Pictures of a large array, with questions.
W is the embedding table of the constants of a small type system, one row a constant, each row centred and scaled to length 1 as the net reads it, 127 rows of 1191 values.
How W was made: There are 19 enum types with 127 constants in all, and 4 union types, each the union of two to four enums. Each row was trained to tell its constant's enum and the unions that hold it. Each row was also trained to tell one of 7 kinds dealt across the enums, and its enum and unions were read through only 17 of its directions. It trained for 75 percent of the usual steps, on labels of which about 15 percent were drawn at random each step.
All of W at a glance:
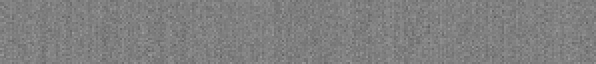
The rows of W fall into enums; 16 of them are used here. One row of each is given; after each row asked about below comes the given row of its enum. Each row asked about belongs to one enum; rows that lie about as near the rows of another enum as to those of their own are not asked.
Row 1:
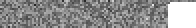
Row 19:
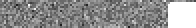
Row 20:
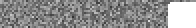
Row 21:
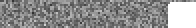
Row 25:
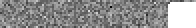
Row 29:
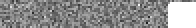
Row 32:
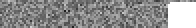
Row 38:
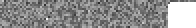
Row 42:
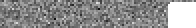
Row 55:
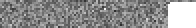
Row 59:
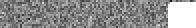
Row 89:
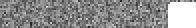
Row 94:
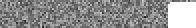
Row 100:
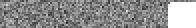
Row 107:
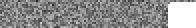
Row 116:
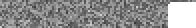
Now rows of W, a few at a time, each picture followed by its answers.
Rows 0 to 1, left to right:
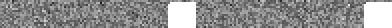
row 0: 21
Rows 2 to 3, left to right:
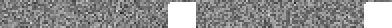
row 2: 116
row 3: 20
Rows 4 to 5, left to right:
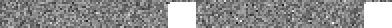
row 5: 19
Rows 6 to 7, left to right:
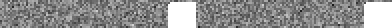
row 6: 21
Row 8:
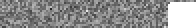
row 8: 94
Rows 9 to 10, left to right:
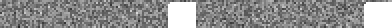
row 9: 38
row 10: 89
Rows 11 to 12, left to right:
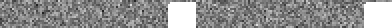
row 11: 21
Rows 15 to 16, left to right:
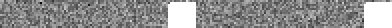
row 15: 94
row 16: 25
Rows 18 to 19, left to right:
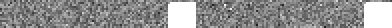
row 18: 25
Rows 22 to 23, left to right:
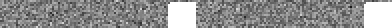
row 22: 100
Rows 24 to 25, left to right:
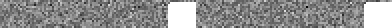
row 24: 42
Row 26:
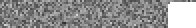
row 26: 21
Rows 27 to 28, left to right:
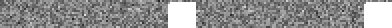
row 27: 19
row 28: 1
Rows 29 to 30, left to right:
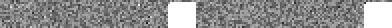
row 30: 38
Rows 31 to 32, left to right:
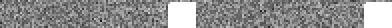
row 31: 25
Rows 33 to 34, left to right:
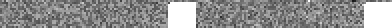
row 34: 25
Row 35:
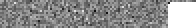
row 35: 38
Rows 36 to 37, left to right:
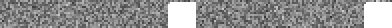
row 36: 116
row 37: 94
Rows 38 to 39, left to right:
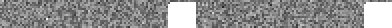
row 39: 100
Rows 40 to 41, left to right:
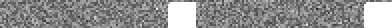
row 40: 29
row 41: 21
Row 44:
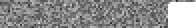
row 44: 1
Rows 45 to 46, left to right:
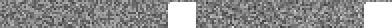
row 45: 116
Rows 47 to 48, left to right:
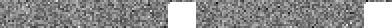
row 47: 20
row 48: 38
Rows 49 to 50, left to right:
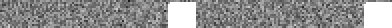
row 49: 59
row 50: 32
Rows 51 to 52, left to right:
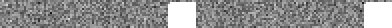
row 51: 32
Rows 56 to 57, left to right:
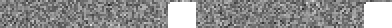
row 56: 55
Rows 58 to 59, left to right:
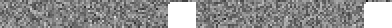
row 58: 116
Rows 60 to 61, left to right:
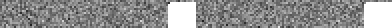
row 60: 89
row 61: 55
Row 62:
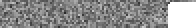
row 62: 89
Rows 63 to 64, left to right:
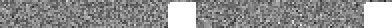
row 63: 1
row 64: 100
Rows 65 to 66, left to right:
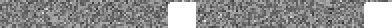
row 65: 55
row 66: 116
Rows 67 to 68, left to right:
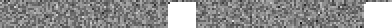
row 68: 89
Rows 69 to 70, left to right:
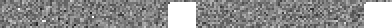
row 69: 100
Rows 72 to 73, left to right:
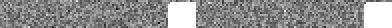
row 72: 21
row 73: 38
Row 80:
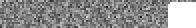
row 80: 29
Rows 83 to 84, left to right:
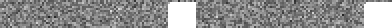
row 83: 29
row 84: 38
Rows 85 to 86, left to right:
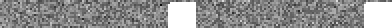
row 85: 1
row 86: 19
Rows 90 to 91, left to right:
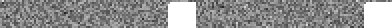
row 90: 29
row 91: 107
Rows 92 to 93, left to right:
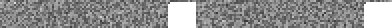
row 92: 25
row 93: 100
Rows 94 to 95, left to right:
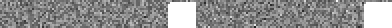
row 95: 59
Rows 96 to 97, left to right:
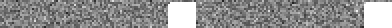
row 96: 42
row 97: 20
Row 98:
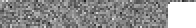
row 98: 116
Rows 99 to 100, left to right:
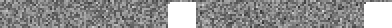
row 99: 1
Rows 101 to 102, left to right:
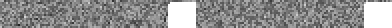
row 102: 25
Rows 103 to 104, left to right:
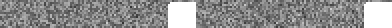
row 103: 94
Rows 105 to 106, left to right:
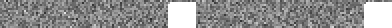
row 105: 25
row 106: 29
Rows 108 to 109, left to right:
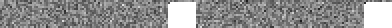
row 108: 107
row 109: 29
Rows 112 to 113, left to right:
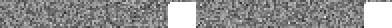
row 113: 1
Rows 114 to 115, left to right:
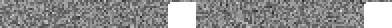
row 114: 32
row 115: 94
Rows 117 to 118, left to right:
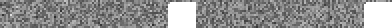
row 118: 94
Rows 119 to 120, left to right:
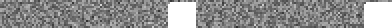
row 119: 29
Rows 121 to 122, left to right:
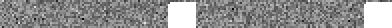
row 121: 1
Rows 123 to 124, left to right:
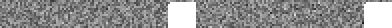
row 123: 94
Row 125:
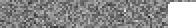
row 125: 55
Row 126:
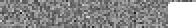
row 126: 116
